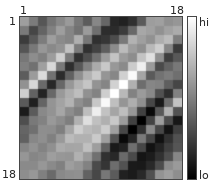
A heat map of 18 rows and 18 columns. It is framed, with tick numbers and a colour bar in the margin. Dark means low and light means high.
Average level on the scale: 50%. Ninth with the lowest average: bottom right. Grain: diagonal, up to the right. Ninth with the highest average: centre. Calmest part: bottom left.
